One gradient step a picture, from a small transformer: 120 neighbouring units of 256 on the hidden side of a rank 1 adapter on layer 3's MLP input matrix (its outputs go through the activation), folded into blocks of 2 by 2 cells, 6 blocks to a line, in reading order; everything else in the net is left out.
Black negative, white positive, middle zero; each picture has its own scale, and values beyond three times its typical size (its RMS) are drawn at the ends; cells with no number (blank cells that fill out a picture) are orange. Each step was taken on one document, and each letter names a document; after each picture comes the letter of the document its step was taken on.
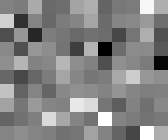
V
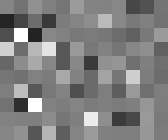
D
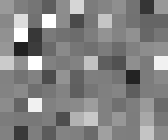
D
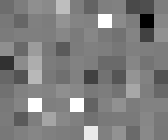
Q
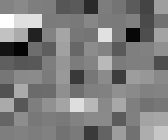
V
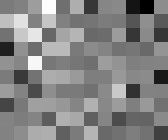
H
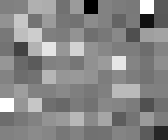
H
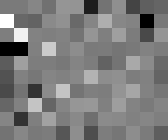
Q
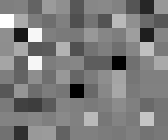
D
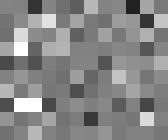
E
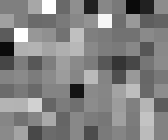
E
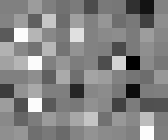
E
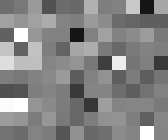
E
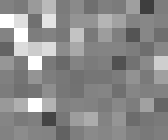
D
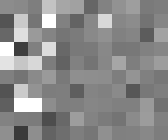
D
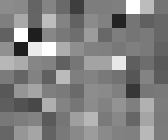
D
